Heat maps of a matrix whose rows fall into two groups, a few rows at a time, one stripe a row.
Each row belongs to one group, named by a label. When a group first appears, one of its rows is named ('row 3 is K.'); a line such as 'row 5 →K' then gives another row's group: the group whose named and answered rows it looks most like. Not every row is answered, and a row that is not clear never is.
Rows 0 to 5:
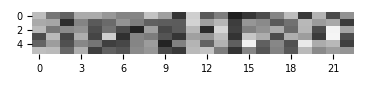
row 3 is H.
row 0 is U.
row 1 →H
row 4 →H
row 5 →H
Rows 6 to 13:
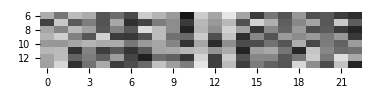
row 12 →H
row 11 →H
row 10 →U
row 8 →U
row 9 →H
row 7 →H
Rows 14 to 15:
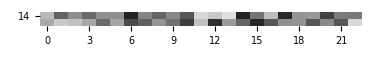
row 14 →H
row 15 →U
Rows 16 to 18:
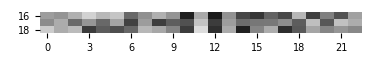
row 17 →H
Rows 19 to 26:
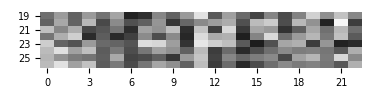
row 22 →H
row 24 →U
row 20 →H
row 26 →U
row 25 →H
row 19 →H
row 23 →U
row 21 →H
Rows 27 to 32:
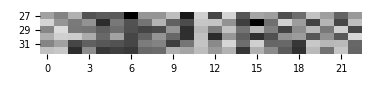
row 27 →H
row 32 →H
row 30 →U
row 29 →H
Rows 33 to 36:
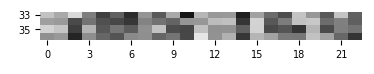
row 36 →H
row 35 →H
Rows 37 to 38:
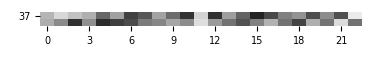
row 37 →U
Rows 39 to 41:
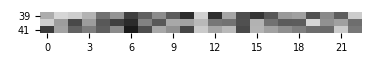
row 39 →U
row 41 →H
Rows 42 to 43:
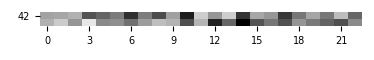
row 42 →H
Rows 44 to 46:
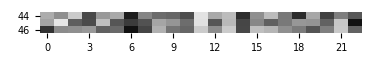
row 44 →H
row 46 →H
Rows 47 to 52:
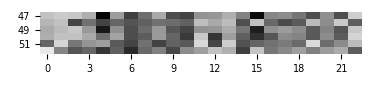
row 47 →U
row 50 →U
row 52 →H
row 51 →H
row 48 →H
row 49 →U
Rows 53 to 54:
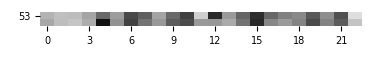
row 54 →U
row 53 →U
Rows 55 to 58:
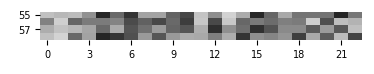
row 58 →H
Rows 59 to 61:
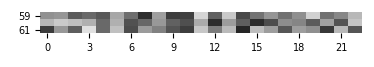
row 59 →H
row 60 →U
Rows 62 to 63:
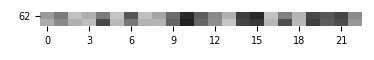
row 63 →U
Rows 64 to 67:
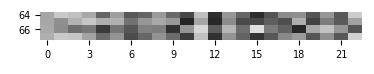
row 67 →U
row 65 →U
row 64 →U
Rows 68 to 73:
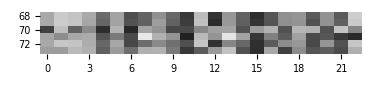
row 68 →U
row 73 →U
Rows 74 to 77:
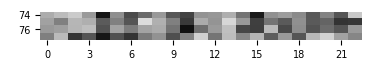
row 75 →U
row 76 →U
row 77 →H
